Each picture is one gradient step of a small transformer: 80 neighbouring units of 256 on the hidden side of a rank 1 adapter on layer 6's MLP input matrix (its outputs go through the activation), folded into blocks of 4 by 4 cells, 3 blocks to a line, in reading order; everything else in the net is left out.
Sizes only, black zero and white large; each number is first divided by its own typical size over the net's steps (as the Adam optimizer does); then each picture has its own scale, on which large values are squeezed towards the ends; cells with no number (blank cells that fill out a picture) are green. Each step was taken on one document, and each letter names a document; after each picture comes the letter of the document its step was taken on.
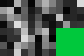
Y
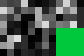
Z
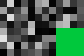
Z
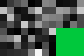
Z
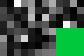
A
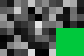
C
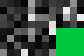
A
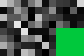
Y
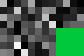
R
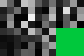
A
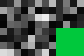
Y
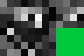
R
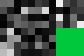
Z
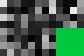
Y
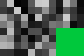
C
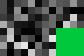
C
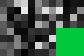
C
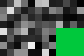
Y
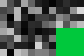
Z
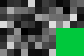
C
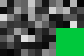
A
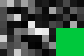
Z
